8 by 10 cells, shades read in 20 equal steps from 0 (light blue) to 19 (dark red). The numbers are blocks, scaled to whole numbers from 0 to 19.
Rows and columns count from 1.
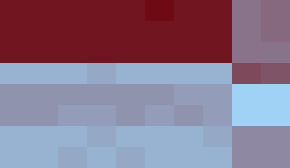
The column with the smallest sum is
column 9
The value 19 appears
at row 1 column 6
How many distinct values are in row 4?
4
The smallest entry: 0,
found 4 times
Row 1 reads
18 18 18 18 18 19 18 18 9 10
